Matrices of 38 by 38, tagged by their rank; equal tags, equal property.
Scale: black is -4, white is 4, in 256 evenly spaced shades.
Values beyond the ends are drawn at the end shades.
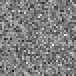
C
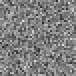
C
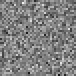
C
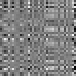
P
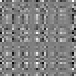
P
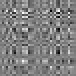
P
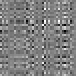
P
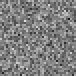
C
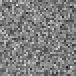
C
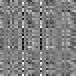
P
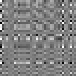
P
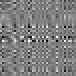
P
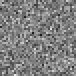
C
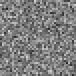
C
